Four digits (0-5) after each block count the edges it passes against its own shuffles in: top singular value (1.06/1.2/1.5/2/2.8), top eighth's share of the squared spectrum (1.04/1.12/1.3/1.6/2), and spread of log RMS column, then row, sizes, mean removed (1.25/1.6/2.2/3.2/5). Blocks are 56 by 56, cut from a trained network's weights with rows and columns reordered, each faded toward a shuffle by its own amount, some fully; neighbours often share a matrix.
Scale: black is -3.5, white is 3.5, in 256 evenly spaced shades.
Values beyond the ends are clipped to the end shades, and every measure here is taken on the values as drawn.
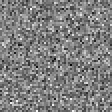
0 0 0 0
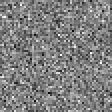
0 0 0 0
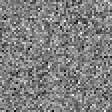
0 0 0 0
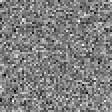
1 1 0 0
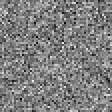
0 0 0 0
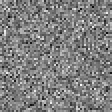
0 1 0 0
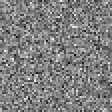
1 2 0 0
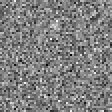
2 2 0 0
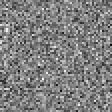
2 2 1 0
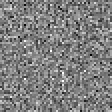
3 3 2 0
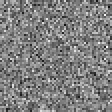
0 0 0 0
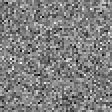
0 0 0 0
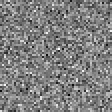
1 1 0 0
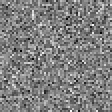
2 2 1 0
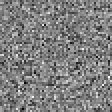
3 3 1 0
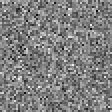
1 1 0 0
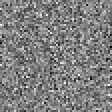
2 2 1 0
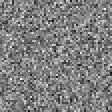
1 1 0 0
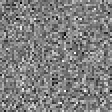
3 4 2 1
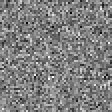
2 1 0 0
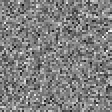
0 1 0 0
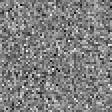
0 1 0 0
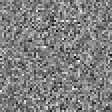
2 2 1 0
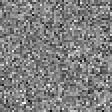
2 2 0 0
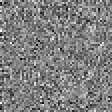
3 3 1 0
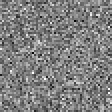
1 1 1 0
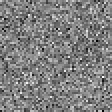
2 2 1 0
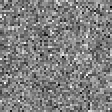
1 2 1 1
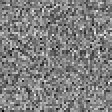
2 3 0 1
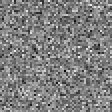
2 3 1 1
